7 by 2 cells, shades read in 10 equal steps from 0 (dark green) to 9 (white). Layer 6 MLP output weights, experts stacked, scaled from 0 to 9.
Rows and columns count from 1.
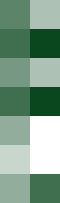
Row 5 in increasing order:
5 9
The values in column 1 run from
2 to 7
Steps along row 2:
down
